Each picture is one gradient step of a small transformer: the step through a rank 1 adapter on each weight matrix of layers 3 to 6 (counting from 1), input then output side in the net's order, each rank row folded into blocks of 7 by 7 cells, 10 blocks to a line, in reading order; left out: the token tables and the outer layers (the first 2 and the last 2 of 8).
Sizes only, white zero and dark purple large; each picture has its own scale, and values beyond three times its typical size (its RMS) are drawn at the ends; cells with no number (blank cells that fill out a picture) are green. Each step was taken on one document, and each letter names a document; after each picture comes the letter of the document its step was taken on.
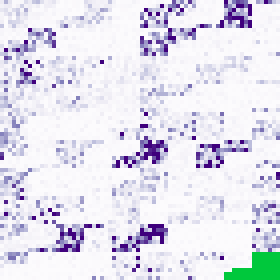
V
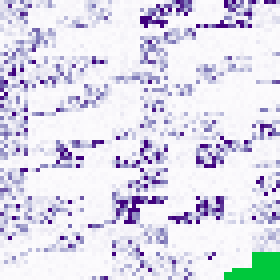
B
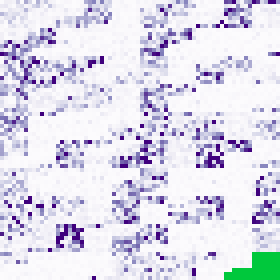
B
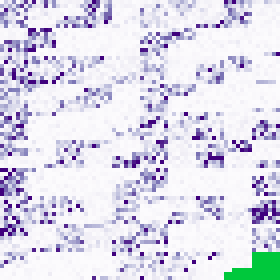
B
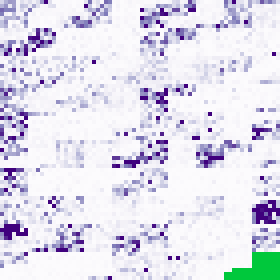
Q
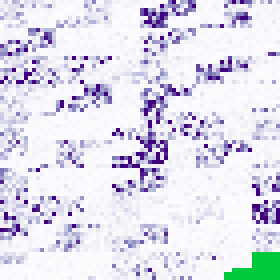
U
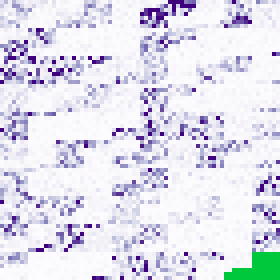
U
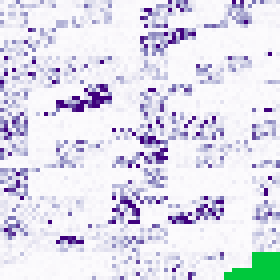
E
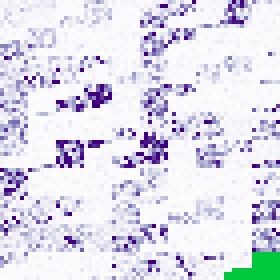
E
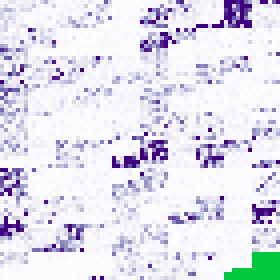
Q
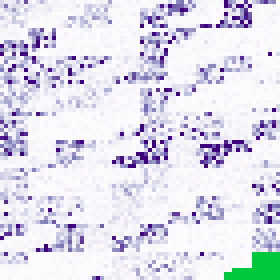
U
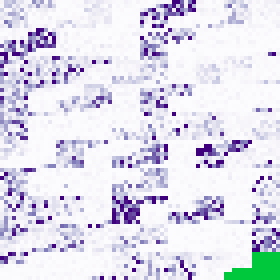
E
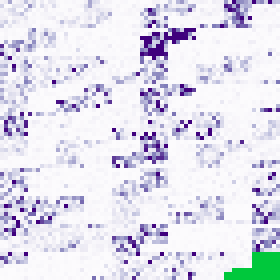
E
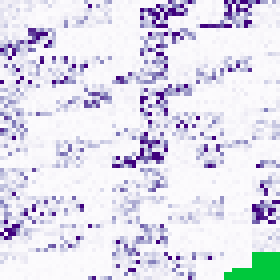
Q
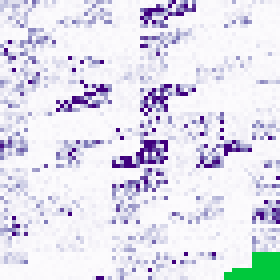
U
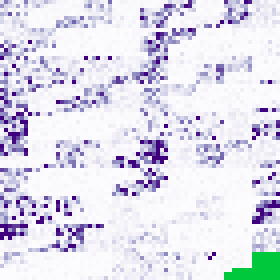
Q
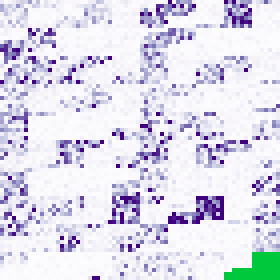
U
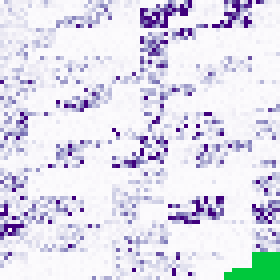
Q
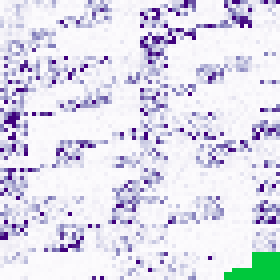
U
